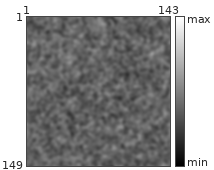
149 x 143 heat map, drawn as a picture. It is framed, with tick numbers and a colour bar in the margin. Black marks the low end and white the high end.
Slope: none. Odd rows or columns: none. Stripes: none. Histogram: bell-shaped. Grain: blotchy. Seam: none. Mirror symmetry: none. Average level on the scale: 40%.
